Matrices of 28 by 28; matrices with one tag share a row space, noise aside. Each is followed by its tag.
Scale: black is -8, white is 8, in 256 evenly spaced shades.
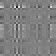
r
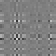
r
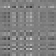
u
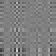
r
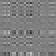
u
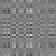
u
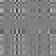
r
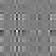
r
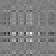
u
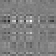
u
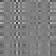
r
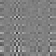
r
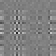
r
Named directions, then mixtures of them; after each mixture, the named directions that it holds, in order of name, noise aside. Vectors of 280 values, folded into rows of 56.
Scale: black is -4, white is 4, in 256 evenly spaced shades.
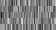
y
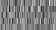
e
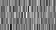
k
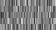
y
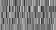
e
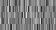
e, k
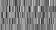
e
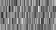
e, y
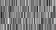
k, y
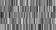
y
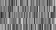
y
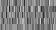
e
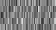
e, y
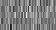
k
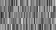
y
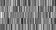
y
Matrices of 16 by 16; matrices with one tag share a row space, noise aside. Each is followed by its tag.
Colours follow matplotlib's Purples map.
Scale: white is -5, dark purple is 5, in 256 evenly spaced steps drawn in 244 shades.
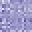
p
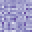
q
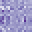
p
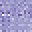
p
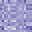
q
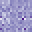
p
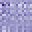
p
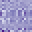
p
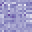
q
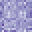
q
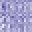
p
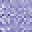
p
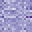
q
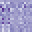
p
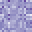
q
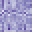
q
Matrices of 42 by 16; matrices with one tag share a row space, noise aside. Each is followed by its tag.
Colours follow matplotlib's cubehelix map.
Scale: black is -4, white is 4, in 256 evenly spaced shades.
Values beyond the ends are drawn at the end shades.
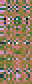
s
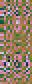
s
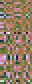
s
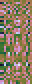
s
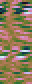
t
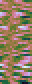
t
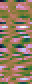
t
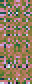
s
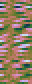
t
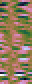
t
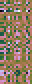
s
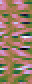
t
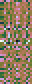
s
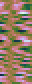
t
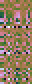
s
